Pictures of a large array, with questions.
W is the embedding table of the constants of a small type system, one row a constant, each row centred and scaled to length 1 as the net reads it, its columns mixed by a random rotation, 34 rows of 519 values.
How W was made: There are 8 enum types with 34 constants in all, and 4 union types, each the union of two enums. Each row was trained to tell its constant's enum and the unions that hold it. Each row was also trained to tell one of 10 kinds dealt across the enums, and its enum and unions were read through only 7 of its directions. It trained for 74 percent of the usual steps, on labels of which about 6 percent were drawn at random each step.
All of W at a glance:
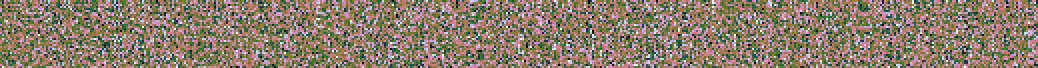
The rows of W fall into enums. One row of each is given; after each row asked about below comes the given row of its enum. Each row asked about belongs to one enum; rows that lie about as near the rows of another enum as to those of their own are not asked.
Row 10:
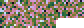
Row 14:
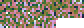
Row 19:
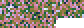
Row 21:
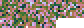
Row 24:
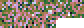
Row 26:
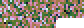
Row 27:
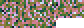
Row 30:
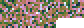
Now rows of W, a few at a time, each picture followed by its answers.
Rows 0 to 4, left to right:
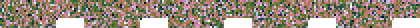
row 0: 24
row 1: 14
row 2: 10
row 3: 14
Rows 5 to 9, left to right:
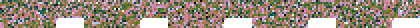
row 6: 19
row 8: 27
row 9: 21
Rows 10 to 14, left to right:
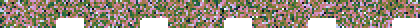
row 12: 24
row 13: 19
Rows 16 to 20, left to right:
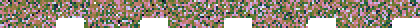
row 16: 14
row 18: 30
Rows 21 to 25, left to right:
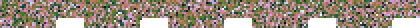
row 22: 24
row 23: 26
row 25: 27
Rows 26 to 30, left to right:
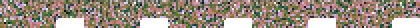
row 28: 27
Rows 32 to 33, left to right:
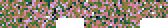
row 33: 19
